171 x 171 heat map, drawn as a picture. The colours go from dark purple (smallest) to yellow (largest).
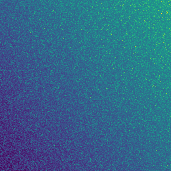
Ninth with the highest average: top right. Ninth with the lowest average: bottom left. Mirror symmetry: none. Slope: up to the top right. Odd rows or columns: none.
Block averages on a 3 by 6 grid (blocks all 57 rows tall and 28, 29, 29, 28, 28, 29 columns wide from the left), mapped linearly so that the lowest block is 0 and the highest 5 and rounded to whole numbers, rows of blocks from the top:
233445 / 122334 / 011223
